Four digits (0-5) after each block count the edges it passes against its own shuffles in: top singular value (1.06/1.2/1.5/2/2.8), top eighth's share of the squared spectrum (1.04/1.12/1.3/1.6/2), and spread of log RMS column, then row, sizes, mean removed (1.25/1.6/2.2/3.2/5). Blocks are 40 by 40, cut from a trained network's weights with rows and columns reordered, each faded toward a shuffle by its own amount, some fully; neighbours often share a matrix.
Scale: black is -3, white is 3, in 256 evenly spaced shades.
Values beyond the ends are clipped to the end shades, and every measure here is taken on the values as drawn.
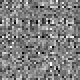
3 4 1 3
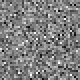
0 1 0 0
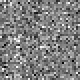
2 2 0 1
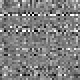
4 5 1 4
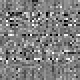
3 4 1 3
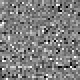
1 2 0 2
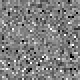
1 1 0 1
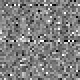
3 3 0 2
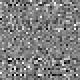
3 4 1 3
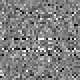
4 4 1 3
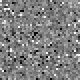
0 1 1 0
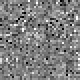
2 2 0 1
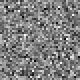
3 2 0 1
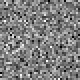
1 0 0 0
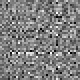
4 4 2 2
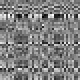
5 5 2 4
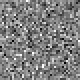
0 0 0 0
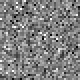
0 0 0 0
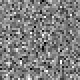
0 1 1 0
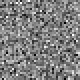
0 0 0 0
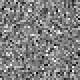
0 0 0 0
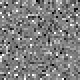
1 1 0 0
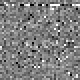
3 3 0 2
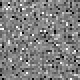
0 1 0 0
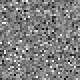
0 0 0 0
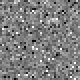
0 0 0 0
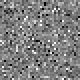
1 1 0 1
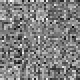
3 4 1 3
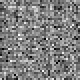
3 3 0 2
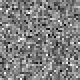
1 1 0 0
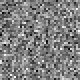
2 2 1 1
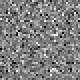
2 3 0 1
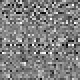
3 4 0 3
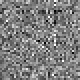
3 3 1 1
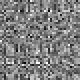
4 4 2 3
